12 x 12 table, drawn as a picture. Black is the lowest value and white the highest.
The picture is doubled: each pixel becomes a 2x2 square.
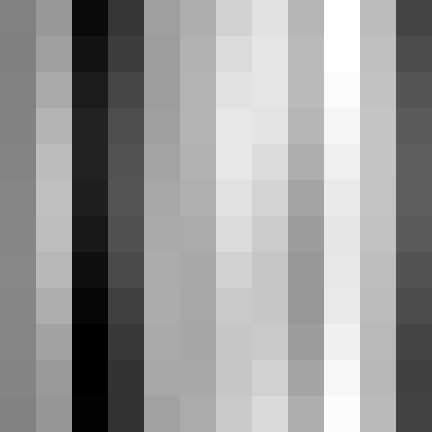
The bottom middle is the calmest part. Streaks run downward. The ninth with the lowest average is the bottom left.
